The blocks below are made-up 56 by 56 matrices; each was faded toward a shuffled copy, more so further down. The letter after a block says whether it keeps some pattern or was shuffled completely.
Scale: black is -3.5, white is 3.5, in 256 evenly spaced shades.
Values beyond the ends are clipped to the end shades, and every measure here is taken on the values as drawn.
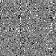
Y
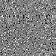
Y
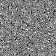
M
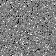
M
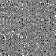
Y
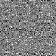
Y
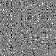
Y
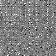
Y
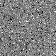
M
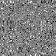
Y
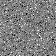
M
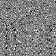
Y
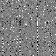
Y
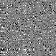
Y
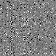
Y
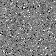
M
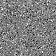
M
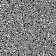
M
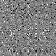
Y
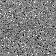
M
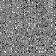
Y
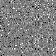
Y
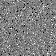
M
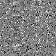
Y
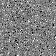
M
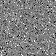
M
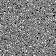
M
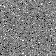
M
